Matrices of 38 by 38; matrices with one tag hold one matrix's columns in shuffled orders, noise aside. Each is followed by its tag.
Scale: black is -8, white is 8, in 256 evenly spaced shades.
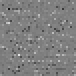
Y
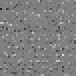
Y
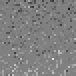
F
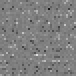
Y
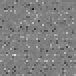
Y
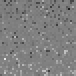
F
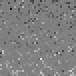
F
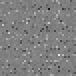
Y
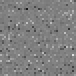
Y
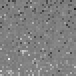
F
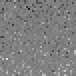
F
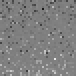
F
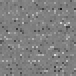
Y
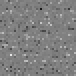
Y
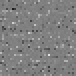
Y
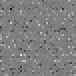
Y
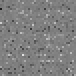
Y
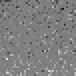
F
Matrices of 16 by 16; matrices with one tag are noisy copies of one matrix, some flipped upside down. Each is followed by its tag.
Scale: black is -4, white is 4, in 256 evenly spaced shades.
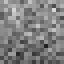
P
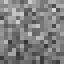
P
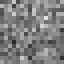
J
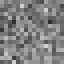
J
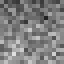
P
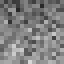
P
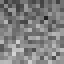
P
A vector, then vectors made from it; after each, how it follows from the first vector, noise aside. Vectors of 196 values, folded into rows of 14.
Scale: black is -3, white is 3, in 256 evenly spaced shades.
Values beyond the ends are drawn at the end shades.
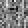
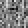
copied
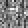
negated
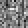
negated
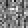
negated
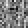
copied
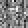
negated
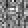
negated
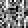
scaled up
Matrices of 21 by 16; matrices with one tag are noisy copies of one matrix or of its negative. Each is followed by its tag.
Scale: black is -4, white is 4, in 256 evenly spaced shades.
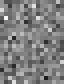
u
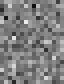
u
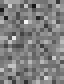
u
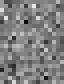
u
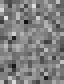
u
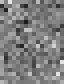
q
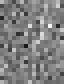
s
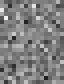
u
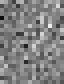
s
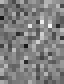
s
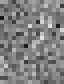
s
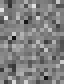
u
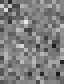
q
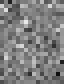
q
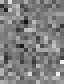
q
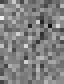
s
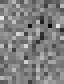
s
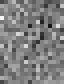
s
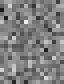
u
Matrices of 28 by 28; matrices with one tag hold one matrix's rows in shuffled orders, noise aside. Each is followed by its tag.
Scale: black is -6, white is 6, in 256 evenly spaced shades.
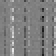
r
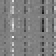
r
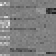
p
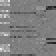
p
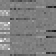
p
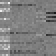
p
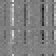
r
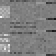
p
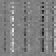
r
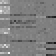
p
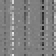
r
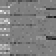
p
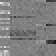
p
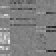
p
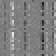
r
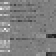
p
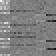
p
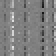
r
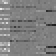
p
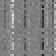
r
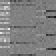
p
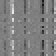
r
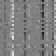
r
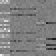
p
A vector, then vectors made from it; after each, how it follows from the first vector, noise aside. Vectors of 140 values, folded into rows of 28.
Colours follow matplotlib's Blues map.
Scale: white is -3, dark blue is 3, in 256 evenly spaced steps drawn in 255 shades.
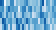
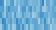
shrunk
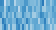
shrunk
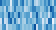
wrapped around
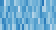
shrunk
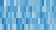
shrunk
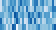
wrapped around
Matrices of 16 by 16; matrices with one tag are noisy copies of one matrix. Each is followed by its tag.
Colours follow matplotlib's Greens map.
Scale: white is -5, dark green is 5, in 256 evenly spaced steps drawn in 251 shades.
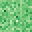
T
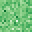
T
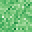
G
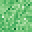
G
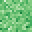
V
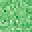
T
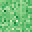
T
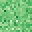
T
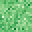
G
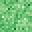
G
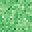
G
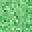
T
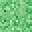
T
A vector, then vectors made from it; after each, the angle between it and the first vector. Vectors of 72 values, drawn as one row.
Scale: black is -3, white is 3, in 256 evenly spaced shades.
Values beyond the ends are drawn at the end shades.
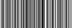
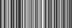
nearly opposite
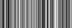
partly aligned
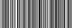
orthogonal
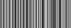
partly aligned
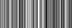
partly opposed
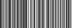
partly aligned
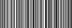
partly opposed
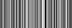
nearly opposite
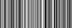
nearly opposite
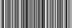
nearly parallel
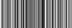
nearly parallel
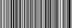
partly opposed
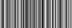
nearly parallel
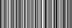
nearly opposite
